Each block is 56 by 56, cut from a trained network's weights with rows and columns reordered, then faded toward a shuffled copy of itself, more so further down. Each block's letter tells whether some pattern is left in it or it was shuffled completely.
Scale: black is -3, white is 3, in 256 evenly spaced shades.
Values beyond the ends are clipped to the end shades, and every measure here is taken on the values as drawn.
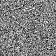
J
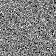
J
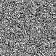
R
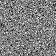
J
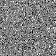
R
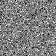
J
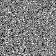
R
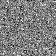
J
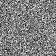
J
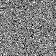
J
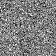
J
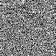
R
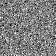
J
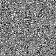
R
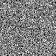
R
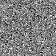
J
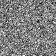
J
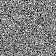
J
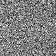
J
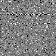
R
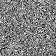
J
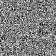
R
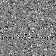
R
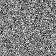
J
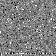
R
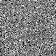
R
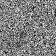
R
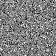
J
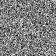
J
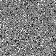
R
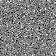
J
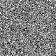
R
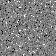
J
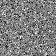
J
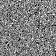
J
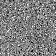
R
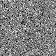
J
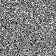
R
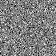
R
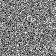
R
